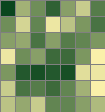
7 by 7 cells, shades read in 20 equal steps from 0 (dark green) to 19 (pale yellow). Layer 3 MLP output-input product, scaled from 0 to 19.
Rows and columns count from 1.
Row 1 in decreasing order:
15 12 10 8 6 3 0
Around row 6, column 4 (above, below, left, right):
2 7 6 7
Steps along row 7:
down up down same up up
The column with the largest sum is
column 7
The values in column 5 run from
1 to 14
